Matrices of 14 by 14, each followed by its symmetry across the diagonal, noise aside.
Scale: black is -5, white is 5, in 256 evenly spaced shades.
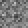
symmetric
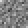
symmetric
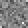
symmetric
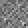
symmetric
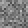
symmetric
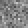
symmetric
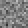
neither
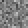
neither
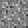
symmetric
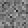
symmetric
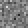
symmetric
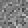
symmetric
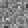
symmetric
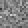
neither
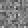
neither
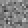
neither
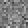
neither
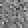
neither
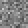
neither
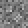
symmetric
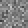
neither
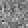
neither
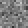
neither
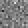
neither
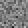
neither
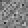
symmetric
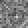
symmetric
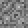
symmetric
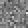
neither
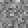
neither
